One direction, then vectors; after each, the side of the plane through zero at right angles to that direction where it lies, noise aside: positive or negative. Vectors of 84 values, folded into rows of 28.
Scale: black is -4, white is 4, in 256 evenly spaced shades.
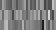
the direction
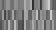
negative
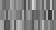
negative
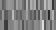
negative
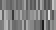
positive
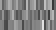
negative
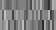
positive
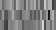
negative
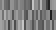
positive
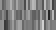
negative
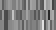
negative
